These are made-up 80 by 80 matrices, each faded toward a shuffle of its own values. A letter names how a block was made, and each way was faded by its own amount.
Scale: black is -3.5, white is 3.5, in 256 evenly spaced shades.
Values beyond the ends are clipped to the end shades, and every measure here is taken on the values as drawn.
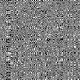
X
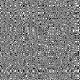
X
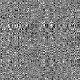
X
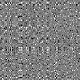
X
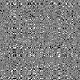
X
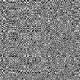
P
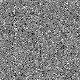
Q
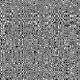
X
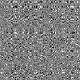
X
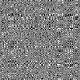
X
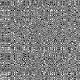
P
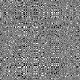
X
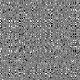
X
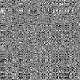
P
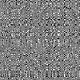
P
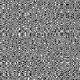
P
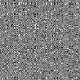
X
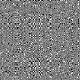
X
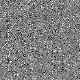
Q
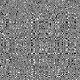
X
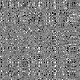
X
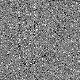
Q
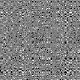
X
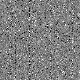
Q
